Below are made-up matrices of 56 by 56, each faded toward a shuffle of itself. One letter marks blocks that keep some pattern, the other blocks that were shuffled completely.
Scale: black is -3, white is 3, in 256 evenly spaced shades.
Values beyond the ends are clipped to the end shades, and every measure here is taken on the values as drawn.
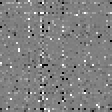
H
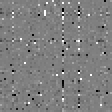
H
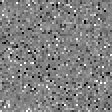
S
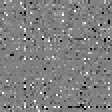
H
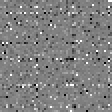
H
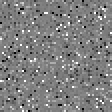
S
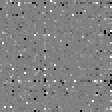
H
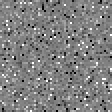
S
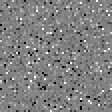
S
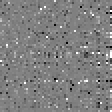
H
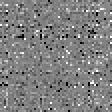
H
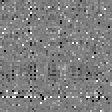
H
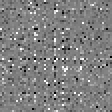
H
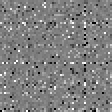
H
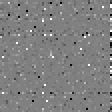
H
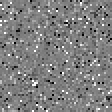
S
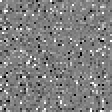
H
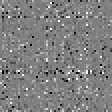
H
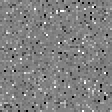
S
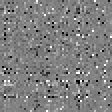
H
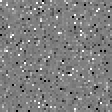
S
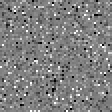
S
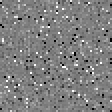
S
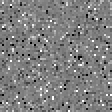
S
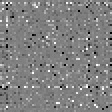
H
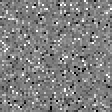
S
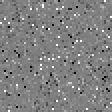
S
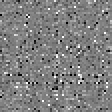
H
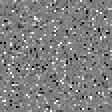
S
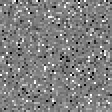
S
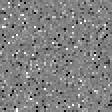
S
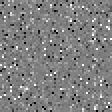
S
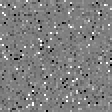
S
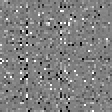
H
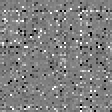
H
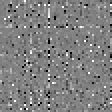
H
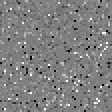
S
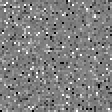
S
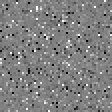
S
